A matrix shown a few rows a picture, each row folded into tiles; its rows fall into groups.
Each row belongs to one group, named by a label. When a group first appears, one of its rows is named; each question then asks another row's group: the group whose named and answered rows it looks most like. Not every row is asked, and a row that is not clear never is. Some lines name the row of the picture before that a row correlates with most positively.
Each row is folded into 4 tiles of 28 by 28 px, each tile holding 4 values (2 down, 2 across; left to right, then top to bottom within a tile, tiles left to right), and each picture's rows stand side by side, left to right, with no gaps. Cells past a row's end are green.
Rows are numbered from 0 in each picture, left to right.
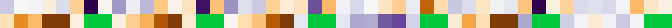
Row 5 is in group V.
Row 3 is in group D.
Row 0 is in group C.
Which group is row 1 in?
C
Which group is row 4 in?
C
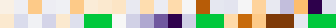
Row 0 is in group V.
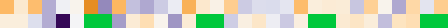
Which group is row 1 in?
V
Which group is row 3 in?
V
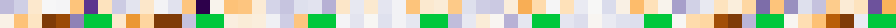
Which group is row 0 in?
C
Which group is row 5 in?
V
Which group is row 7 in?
C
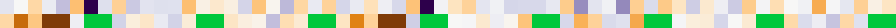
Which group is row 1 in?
V
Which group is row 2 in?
V
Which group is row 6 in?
V
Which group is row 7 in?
V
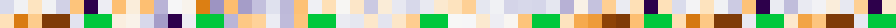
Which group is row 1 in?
D
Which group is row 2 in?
V
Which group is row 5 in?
C
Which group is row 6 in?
C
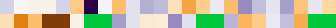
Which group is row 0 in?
C
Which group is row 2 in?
V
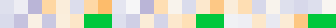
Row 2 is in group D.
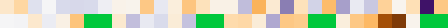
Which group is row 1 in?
V
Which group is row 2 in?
V
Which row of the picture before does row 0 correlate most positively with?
2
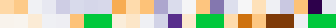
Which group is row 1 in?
D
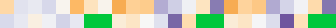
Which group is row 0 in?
V
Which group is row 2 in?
D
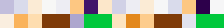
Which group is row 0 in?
C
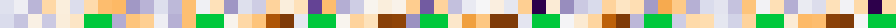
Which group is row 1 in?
V
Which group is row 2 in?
C
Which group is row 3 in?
C
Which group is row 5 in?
C
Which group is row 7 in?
C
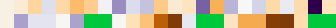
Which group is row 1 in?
C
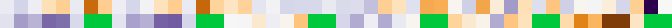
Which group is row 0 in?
D
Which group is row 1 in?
D
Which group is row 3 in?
D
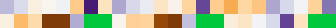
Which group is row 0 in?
C
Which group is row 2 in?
D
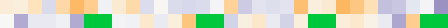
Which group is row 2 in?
V
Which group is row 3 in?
D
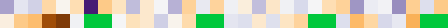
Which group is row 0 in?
C
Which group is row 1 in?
V
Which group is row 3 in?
V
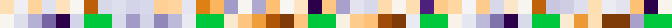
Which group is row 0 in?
D
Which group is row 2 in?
C
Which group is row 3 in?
C
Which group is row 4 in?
D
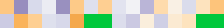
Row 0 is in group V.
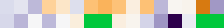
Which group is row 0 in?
D
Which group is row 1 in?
D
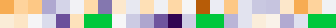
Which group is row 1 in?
D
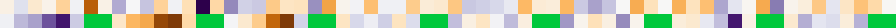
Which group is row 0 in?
D
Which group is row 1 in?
C
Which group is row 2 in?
C
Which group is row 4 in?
V
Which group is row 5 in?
V
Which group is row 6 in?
D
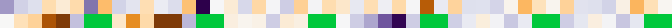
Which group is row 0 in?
C
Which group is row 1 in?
C
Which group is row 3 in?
D
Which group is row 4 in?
V
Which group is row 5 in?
V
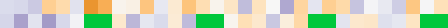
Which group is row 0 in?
D
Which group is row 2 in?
V
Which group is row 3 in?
V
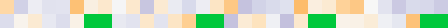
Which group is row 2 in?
V
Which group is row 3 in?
D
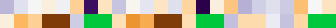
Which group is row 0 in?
C
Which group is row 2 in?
V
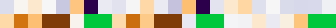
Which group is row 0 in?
C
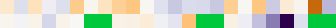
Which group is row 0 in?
V
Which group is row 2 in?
D
